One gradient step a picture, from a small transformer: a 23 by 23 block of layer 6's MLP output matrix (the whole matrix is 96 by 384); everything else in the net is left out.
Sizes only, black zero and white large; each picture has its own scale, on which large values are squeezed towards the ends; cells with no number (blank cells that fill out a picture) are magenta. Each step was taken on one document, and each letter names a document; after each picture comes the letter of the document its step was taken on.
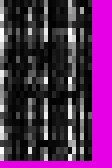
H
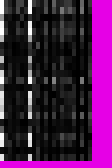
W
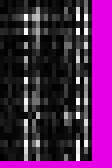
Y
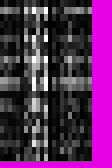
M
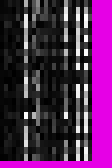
Y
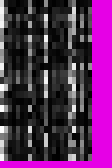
H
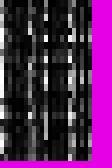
H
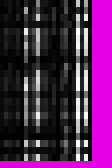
Y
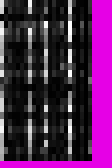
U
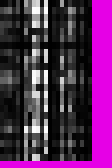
M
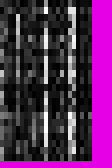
M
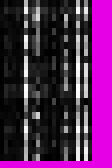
Y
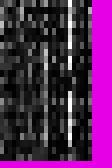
U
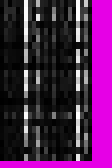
Y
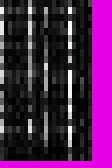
U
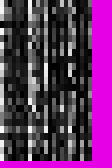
W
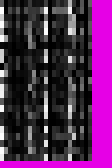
H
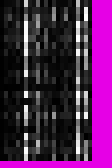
Y
